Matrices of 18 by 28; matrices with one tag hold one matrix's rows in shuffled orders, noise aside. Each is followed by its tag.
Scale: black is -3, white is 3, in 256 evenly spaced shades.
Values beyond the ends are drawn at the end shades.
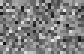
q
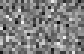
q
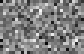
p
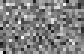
q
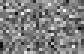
q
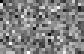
q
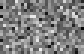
p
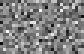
p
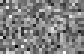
q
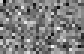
q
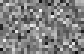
p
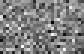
q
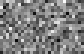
q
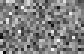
q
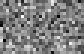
q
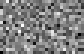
q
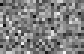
q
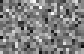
p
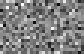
q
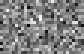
p
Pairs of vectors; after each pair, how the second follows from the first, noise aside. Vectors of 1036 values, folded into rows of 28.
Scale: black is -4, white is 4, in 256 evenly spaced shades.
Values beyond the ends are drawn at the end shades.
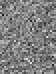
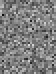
sign-scrambled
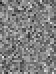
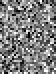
scaled up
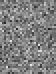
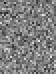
shuffled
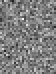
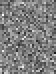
shuffled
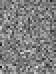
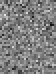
shuffled
